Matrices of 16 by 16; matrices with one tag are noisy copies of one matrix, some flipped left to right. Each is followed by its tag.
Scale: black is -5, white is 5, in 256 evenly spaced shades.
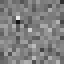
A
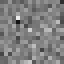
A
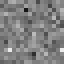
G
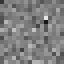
A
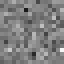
G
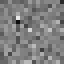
A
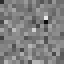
A
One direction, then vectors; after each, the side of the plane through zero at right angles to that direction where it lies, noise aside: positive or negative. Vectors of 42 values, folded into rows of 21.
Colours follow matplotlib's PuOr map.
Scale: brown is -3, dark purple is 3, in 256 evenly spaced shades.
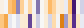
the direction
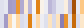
negative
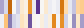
positive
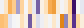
positive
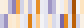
negative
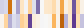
positive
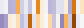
negative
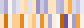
positive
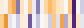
positive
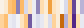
positive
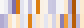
negative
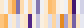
positive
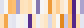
positive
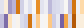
negative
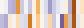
negative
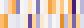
positive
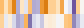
positive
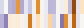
negative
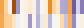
positive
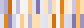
positive
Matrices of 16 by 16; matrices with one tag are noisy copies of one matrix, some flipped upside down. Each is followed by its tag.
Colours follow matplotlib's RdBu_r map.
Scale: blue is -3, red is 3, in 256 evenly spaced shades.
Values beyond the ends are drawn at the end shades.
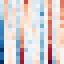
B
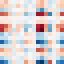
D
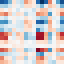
D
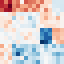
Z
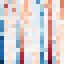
B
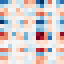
D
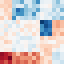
Z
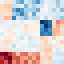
Z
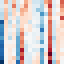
B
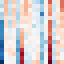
B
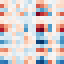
D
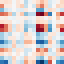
D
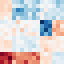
Z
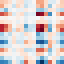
D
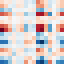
D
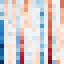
B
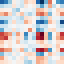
D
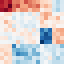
Z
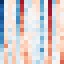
B
